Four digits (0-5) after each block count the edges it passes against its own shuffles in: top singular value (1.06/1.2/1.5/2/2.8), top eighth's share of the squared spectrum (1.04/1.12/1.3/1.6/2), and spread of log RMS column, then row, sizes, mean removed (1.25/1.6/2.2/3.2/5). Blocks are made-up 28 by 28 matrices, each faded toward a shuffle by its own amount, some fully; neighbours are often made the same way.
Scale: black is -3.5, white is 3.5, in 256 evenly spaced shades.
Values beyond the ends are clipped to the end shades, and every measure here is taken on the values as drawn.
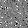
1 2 1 0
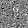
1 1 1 0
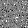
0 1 1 0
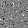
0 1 0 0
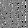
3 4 2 0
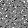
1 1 0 0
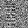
3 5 2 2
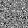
2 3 0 1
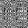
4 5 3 2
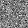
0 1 0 0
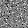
0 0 0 0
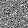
0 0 0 0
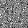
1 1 0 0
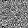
3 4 1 1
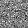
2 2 0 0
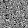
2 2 0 0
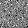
0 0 0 0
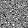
2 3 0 0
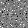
0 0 0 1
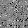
2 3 0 0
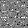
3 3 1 2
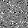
1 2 0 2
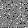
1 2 0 1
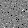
0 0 0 0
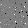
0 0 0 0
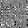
3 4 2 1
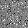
2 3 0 1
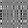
4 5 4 3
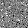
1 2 0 0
